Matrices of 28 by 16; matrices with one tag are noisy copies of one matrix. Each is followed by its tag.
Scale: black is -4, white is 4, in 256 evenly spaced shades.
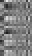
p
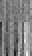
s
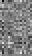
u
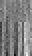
s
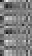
p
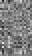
u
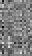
u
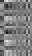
p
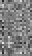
u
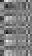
p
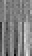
s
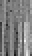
s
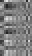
p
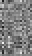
u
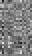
u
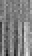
s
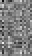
u
